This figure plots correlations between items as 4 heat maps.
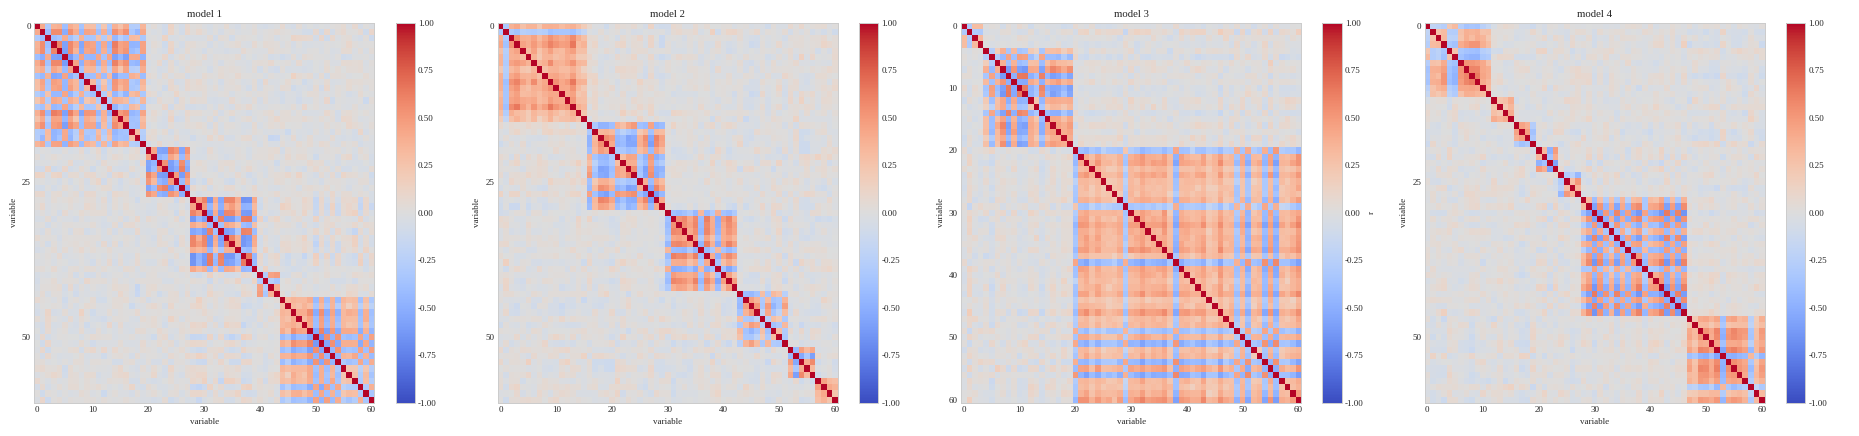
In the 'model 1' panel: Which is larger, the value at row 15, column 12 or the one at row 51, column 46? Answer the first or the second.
the second
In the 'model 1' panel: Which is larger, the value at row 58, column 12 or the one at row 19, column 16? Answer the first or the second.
the second
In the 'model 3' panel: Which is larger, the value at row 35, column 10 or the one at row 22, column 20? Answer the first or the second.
the first
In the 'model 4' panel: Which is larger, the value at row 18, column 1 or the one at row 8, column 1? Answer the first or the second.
the second
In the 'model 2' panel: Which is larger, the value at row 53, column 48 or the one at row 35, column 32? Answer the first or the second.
the second
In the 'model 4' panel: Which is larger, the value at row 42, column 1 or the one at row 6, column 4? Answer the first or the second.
the first
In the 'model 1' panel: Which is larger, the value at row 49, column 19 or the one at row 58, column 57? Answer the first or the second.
the first
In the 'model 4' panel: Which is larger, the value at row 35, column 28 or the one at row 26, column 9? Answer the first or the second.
the first
